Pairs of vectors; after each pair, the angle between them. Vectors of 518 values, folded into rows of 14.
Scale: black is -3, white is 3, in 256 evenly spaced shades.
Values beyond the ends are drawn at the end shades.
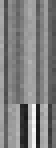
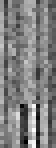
nearly parallel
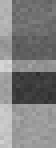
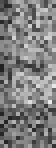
partly opposed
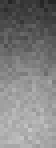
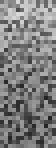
partly opposed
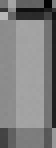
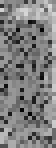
partly opposed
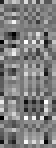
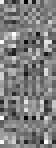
nearly opposite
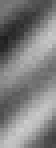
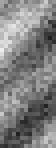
nearly opposite
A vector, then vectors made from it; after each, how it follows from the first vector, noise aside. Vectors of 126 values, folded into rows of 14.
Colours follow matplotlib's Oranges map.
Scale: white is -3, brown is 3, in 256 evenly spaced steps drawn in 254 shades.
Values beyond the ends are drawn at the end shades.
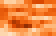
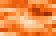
wrapped around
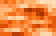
reversed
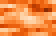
wrapped around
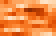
reversed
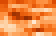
wrapped around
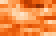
wrapped around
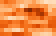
reversed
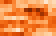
reversed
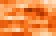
reversed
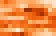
reversed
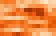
reversed
